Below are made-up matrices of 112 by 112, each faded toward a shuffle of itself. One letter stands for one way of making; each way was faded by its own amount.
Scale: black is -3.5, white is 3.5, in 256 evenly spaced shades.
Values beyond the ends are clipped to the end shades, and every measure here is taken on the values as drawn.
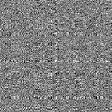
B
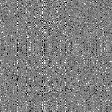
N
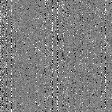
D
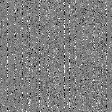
D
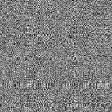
B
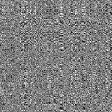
B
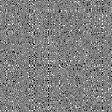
N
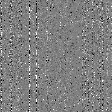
D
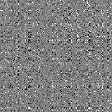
N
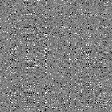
N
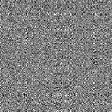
B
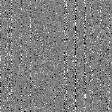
D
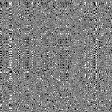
N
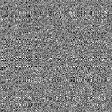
B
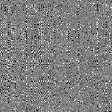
N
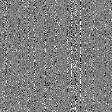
D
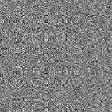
B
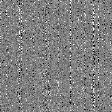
D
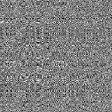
B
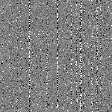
D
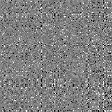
N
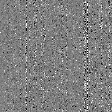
D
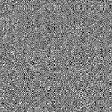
B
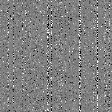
D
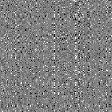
N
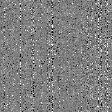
D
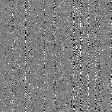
D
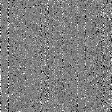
D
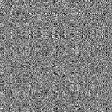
B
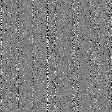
D
